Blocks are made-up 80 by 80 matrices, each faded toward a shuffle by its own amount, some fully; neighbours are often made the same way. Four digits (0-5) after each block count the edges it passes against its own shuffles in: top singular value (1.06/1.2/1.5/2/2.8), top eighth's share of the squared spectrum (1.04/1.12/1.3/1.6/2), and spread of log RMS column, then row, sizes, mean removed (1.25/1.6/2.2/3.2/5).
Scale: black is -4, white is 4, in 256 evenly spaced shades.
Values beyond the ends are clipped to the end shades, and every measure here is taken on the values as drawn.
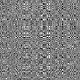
5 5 3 3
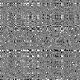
5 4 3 3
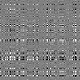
5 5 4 4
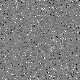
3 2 0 0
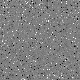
2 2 0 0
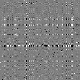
5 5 3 3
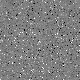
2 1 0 0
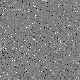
2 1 0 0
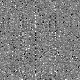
4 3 2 1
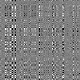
5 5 4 3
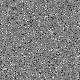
0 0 0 0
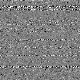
2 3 0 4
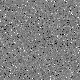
0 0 0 0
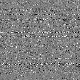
2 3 0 3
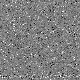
0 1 0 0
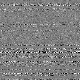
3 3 0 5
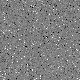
0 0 0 0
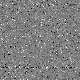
2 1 0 1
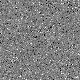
0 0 0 0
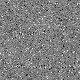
1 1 0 1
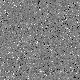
0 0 0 0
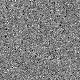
0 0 0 0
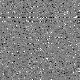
3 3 1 2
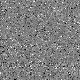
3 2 0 1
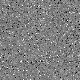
2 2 0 1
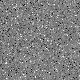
0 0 0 0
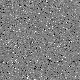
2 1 0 0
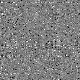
3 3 1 2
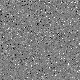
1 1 0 0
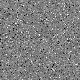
2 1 0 0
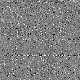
3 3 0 2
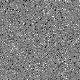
3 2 1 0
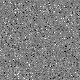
2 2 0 0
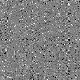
3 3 2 1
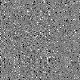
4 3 2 2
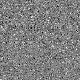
3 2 1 1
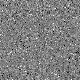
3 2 0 0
